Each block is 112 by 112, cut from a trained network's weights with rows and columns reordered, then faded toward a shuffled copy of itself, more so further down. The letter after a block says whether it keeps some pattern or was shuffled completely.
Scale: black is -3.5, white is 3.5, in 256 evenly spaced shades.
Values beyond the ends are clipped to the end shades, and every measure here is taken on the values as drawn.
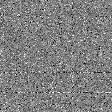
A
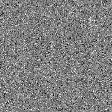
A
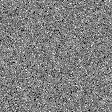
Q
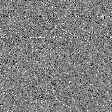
A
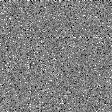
A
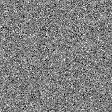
A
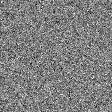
Q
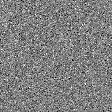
A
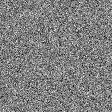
Q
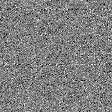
A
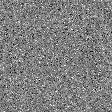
Q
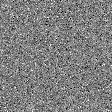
Q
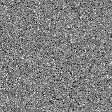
A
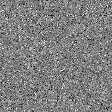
A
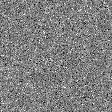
Q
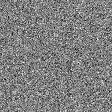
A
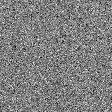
Q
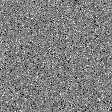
Q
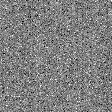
A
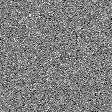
Q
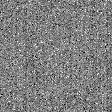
A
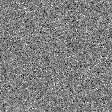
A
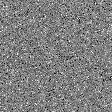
Q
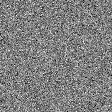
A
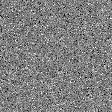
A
